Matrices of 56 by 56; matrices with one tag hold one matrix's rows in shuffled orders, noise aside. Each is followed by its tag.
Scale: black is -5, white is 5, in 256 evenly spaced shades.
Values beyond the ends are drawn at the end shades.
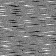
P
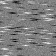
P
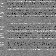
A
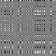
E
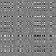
E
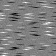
P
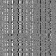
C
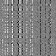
C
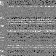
A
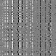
C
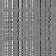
C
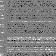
A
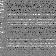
A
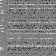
A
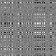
E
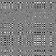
E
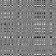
E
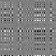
E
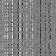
C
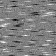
P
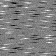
P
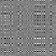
E
